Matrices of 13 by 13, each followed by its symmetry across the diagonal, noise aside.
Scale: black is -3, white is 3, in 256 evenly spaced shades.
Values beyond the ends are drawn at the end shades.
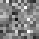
neither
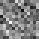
antisymmetric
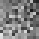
antisymmetric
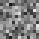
neither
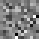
antisymmetric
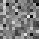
neither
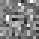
neither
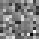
antisymmetric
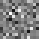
antisymmetric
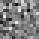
antisymmetric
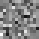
neither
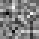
antisymmetric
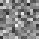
neither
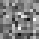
antisymmetric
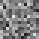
neither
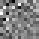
antisymmetric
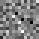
antisymmetric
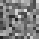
antisymmetric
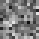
neither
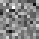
neither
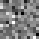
antisymmetric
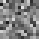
antisymmetric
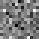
neither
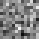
neither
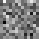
neither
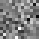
antisymmetric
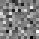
antisymmetric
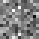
neither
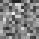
neither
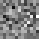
neither
